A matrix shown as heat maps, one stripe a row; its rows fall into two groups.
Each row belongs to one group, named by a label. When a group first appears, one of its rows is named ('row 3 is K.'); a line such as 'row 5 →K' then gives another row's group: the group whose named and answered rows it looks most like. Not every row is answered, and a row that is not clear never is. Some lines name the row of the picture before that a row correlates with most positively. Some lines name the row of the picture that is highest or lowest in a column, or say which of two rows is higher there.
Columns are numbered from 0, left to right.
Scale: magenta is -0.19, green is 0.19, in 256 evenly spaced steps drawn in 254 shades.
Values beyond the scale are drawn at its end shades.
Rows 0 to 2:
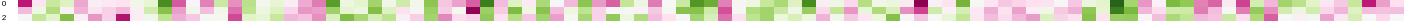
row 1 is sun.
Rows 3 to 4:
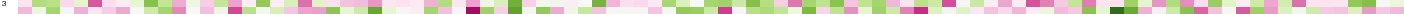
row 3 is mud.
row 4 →sun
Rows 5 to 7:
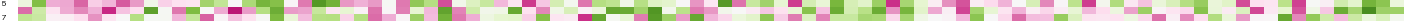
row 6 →mud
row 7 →mud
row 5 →mud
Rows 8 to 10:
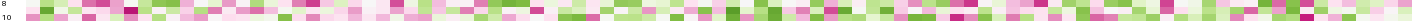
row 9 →mud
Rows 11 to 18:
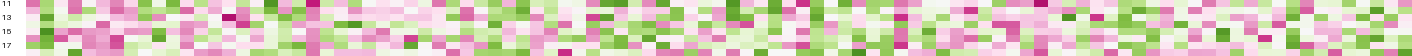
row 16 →mud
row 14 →sun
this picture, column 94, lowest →13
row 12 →mud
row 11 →mud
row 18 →sun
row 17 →mud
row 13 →mud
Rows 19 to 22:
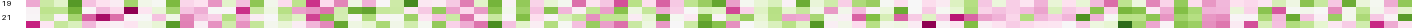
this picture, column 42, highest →20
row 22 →sun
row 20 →sun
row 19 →sun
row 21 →mud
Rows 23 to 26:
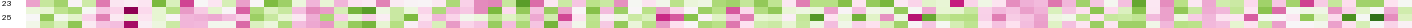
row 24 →sun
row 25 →sun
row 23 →mud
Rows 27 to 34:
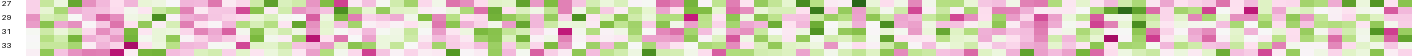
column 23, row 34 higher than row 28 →No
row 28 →sun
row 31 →sun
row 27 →sun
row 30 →mud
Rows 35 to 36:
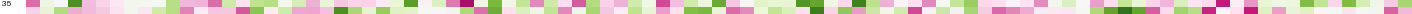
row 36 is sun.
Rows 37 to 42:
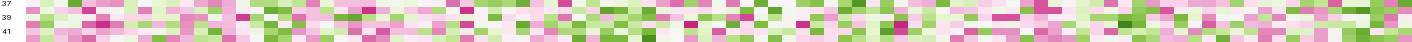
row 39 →sun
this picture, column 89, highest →37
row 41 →mud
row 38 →mud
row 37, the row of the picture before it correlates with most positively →35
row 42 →mud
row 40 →mud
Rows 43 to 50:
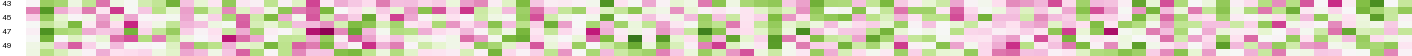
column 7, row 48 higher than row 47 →No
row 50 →sun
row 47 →sun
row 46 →sun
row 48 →mud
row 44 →mud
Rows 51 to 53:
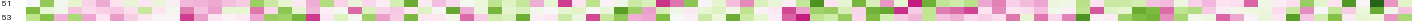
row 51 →sun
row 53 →mud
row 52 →mud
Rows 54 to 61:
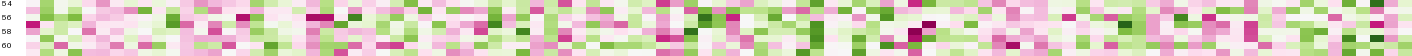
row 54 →sun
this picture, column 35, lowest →60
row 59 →sun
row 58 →sun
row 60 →mud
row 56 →sun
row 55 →mud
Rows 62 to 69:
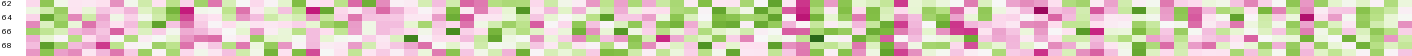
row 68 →mud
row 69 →mud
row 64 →mud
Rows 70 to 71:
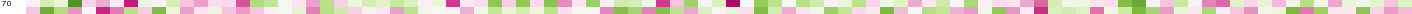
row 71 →mud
